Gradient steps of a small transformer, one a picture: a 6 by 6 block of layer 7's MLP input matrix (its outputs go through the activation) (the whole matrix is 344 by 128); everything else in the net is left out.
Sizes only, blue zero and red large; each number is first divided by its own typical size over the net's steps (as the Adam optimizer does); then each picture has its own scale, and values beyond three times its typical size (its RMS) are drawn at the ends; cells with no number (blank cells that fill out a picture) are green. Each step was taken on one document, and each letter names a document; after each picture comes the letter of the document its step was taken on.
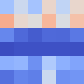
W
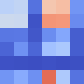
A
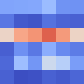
W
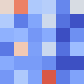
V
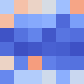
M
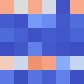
M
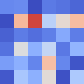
V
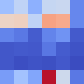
A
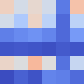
M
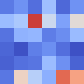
V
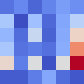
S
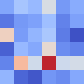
W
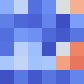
S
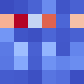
V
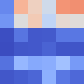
W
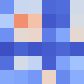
V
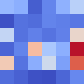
S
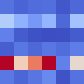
M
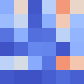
S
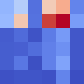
A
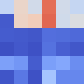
W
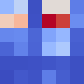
A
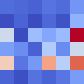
S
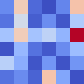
V
